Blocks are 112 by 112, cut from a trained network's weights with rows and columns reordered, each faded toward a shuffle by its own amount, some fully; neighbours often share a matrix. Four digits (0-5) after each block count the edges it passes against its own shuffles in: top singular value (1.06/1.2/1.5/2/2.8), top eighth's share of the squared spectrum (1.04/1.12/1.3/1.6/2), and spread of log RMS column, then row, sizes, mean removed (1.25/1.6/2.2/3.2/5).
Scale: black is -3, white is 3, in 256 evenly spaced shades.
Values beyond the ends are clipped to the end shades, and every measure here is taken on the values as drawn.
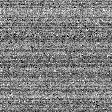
4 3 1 1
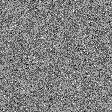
0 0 0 0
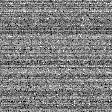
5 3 1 2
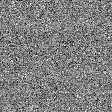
1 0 0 0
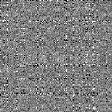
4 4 3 3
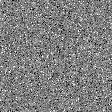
0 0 0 0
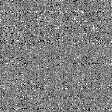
3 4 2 3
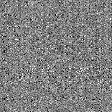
3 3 1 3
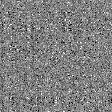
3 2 0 2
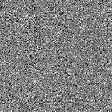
3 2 1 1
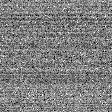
3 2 1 1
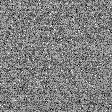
1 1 0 0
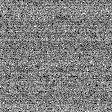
3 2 0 0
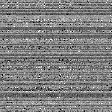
5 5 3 3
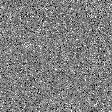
2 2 1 1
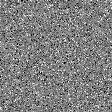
0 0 0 0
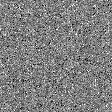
1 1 0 1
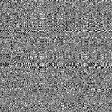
4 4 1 4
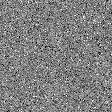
0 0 0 0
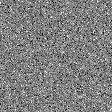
1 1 0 1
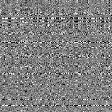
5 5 1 4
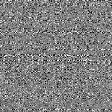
4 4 1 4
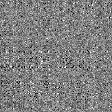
3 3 2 3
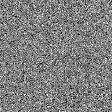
2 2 0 2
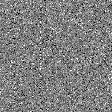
2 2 1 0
